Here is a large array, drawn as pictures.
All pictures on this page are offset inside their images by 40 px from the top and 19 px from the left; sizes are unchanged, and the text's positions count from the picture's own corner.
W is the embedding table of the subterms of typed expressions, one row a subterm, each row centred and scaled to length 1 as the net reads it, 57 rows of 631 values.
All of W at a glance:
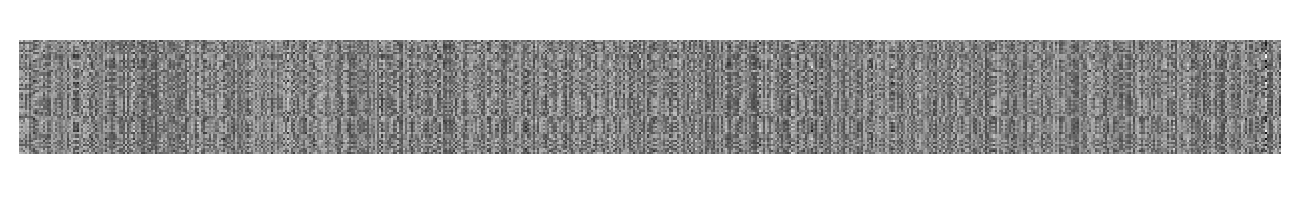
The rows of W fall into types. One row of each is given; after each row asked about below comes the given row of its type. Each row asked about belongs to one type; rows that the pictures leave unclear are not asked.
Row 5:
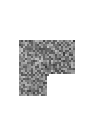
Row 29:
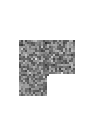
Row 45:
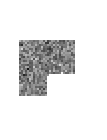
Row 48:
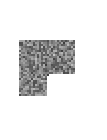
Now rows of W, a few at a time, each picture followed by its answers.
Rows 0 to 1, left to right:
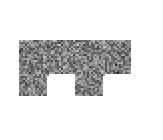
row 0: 45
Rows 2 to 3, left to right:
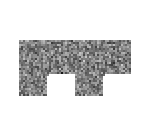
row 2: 45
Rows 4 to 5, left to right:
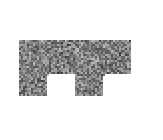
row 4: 45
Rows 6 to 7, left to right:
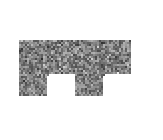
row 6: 45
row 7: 29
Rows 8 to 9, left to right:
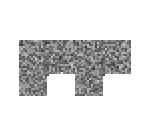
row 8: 29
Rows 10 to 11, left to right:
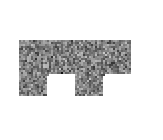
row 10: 5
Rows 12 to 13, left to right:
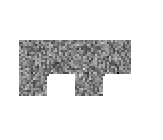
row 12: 48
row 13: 5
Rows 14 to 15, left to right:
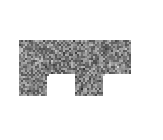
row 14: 5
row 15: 45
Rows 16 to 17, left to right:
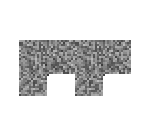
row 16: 48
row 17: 48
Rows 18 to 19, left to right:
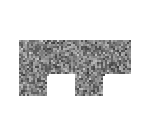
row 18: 45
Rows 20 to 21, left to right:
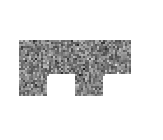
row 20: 48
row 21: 45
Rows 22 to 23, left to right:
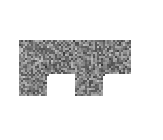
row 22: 5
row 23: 48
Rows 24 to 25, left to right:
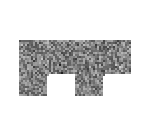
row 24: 5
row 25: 45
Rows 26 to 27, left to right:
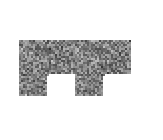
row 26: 5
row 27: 5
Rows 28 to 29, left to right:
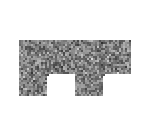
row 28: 5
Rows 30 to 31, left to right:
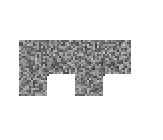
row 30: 48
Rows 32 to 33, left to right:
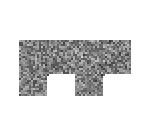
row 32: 48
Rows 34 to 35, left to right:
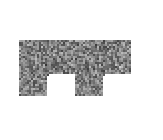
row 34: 48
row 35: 45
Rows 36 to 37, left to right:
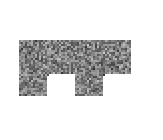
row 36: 48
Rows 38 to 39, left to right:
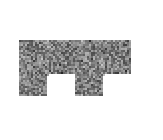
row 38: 5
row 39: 5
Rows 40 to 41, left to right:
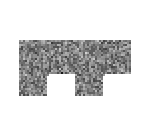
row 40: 45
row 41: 45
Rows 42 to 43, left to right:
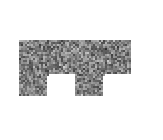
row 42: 45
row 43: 5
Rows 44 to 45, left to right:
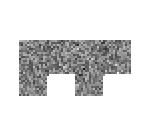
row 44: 45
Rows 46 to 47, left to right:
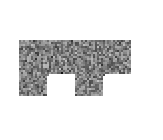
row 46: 5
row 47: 48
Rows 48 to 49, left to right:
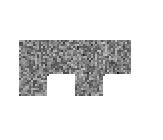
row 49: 48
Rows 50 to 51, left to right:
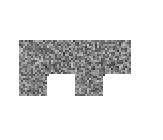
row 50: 5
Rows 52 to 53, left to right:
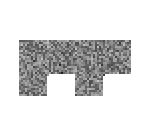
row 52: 5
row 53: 48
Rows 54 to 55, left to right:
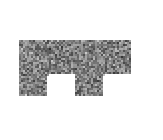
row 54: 5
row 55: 45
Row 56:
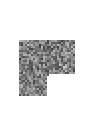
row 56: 45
